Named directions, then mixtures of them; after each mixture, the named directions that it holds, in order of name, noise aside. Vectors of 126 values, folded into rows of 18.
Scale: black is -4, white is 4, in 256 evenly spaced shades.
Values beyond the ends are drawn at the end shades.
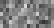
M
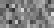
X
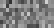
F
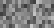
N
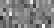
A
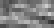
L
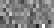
A, F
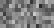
F, M, N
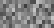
N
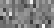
A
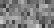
A, F, L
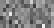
A, X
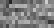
F, L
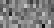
A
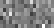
A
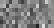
A, F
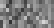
F, M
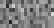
F, X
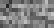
F, L, X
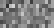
F, M, X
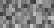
N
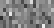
A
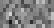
A, N, X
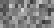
M, N, X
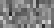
A, M, N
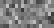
L, N, X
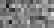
F, L, X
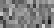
A, M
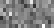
A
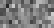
F, N, X
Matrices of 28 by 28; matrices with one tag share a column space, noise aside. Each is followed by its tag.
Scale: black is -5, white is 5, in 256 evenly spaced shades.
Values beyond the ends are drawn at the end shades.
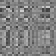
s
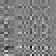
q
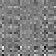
q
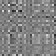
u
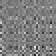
q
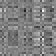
s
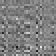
q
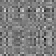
s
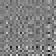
q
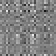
u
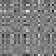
u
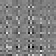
q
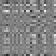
u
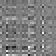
q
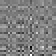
q
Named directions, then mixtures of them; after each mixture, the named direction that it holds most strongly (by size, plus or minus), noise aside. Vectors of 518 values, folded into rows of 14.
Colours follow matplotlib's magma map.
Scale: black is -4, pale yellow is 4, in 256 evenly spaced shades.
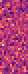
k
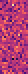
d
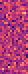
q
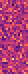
d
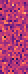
d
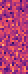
k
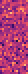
k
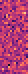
q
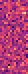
q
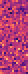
k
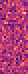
q
